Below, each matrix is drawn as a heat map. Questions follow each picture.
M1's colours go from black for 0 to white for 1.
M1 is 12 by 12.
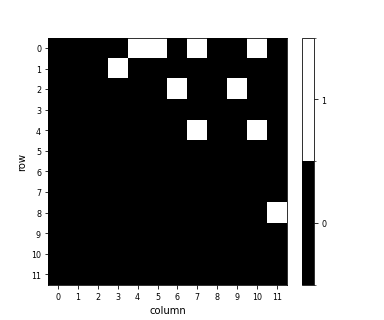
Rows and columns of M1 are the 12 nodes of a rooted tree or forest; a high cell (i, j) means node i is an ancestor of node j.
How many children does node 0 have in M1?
2
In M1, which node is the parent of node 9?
2
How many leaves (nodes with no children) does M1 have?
7
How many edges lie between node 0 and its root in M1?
0
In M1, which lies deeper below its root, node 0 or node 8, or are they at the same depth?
the same depth
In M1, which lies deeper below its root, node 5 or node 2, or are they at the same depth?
node 5
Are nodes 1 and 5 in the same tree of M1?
no
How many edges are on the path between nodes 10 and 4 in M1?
1
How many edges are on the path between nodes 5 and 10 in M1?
3
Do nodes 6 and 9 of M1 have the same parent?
yes
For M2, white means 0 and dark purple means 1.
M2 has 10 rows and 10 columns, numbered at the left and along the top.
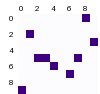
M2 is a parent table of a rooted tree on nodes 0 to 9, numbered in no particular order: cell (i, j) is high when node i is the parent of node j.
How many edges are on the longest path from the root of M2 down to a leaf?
4
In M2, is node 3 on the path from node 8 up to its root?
yes
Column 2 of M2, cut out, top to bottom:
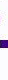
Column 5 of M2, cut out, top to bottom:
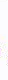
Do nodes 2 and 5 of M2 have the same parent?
no
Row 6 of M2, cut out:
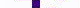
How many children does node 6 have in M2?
1
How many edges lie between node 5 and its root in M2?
0
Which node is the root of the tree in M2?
5
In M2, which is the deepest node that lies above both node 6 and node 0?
5
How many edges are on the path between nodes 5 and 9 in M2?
2
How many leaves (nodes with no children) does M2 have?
3
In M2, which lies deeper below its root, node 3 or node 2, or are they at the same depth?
the same depth
